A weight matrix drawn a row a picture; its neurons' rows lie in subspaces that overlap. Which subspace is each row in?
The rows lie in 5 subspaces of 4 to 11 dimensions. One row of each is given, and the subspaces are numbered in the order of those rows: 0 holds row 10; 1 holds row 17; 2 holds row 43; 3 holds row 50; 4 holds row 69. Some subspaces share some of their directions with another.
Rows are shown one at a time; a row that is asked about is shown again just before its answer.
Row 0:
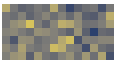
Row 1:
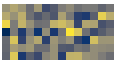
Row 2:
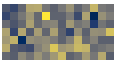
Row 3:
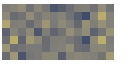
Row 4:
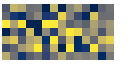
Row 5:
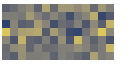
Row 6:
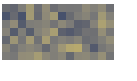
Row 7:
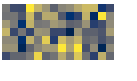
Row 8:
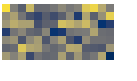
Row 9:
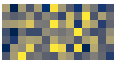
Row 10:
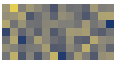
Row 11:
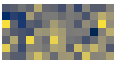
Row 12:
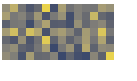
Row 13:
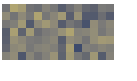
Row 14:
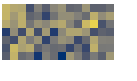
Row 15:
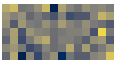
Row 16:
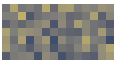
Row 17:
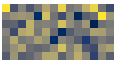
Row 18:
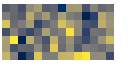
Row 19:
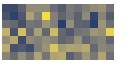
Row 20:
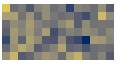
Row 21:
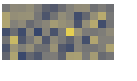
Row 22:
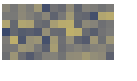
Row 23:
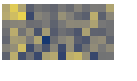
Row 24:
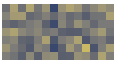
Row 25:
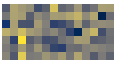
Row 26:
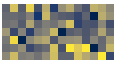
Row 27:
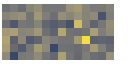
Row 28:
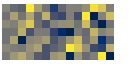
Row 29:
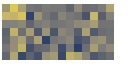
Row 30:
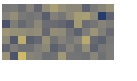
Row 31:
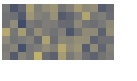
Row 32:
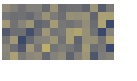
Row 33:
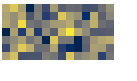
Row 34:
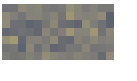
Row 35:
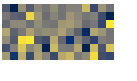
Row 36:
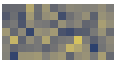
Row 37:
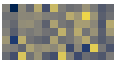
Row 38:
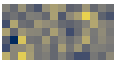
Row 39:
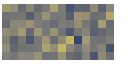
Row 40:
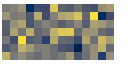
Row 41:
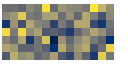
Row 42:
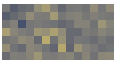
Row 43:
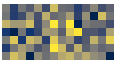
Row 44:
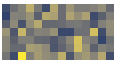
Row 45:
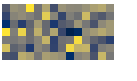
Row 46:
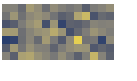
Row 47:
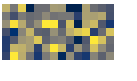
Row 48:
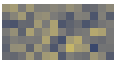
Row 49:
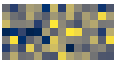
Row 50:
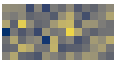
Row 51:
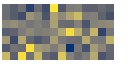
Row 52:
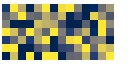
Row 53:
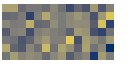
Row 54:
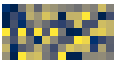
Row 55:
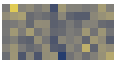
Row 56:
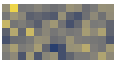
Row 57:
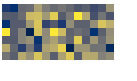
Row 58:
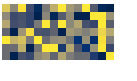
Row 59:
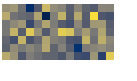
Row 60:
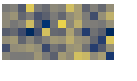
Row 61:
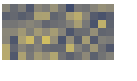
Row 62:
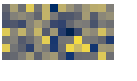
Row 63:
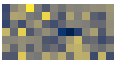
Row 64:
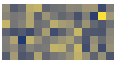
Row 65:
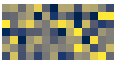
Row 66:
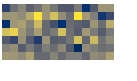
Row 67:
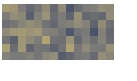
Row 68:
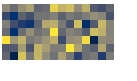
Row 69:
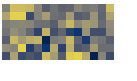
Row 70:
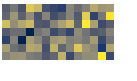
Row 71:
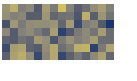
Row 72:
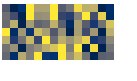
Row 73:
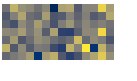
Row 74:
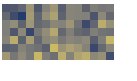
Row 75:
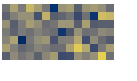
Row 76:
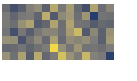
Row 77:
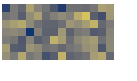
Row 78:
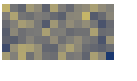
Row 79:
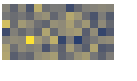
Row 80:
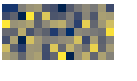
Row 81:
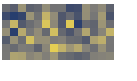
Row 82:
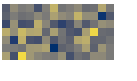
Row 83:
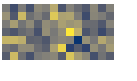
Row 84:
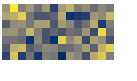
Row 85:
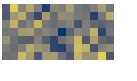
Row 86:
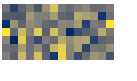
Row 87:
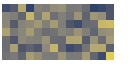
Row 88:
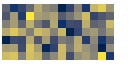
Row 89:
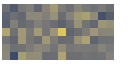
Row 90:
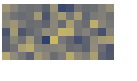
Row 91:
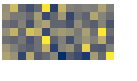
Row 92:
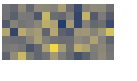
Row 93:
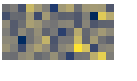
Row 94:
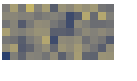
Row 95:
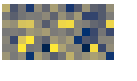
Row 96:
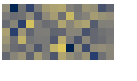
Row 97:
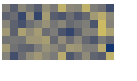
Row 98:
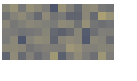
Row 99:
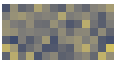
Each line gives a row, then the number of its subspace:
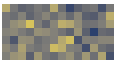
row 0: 0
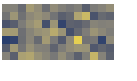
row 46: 1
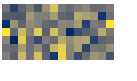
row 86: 0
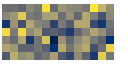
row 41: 1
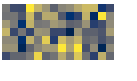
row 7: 3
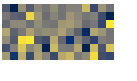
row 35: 0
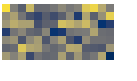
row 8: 1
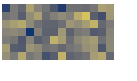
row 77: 1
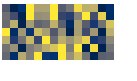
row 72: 3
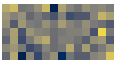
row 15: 4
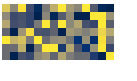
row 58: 1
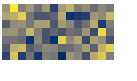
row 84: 0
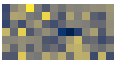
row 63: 4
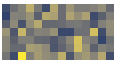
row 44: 4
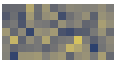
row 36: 2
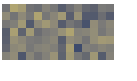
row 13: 1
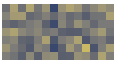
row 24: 2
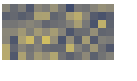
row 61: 0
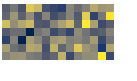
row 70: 1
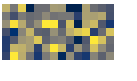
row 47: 2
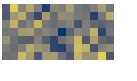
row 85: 4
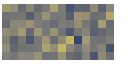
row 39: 0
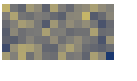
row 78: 1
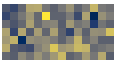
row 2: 2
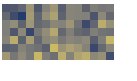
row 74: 2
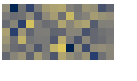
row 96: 1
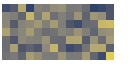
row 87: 1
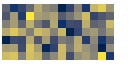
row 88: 1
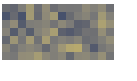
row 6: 2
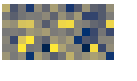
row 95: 0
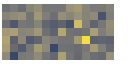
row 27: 2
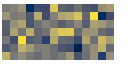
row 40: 3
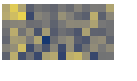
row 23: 4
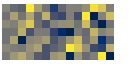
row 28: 1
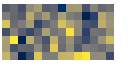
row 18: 2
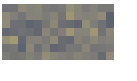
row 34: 0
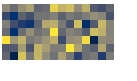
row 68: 1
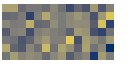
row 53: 0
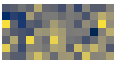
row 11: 1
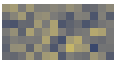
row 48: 1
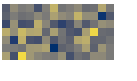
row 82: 4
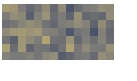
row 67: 0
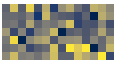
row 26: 2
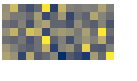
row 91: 4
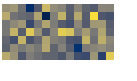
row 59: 4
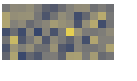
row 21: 0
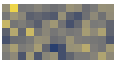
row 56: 1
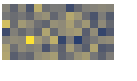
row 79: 0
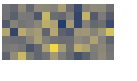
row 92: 2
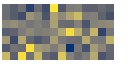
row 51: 4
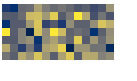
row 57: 1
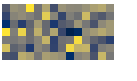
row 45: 4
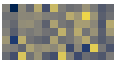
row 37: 2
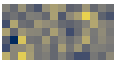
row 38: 2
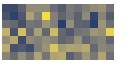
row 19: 2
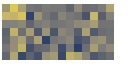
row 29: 4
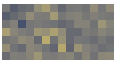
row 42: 1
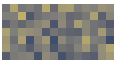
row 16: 1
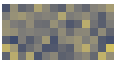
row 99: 1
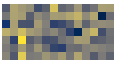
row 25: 4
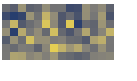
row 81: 2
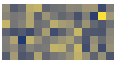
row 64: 3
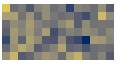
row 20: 1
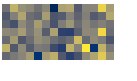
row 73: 3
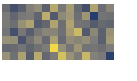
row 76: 2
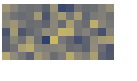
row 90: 1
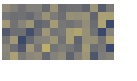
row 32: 0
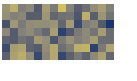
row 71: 2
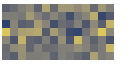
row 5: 0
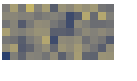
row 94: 3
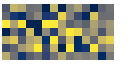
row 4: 1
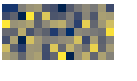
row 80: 1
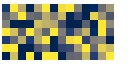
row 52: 1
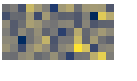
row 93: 4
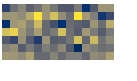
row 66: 1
